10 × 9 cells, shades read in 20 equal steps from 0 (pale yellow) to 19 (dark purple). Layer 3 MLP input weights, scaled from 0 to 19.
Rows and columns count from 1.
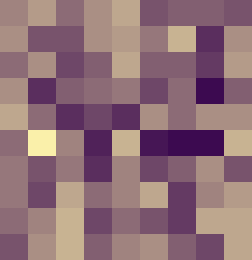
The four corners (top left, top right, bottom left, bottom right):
9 13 13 6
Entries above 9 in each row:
5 4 6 8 5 5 7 4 5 4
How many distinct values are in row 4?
7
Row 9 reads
11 9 5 14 11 13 15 6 6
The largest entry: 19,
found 3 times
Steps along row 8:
up down up down down up down down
